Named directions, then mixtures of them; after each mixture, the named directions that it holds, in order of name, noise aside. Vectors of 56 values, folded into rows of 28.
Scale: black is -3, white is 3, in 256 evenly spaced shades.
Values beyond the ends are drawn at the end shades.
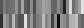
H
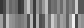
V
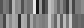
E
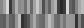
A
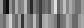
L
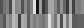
E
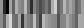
L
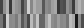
A, E, V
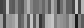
A, E, V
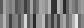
A, H, L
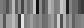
A, E, H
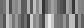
A, E, V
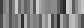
A, H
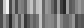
A, L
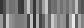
V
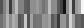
A, E, H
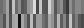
E, L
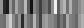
L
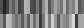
L, V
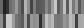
E, L, V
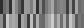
E, V
